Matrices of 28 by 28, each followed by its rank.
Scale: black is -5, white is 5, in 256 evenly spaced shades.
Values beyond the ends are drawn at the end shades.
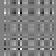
one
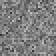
full rank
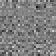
five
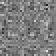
five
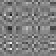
two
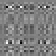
two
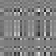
one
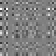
two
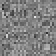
five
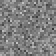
full rank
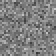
full rank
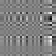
one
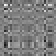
two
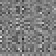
five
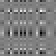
one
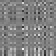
two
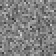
full rank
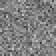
full rank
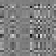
two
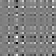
one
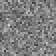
full rank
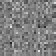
five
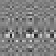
two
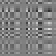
one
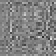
five
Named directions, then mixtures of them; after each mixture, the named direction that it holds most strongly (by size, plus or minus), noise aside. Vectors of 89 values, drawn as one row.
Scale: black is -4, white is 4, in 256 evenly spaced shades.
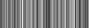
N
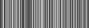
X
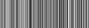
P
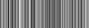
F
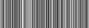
X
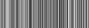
P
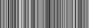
F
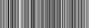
F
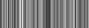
N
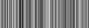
N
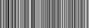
F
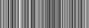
F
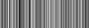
F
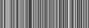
P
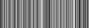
N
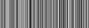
P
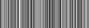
F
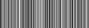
X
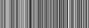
P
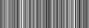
N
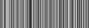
P
